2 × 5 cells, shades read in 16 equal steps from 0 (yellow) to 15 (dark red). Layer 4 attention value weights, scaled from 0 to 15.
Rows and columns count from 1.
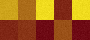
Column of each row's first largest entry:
4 3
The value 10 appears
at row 2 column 4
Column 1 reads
4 13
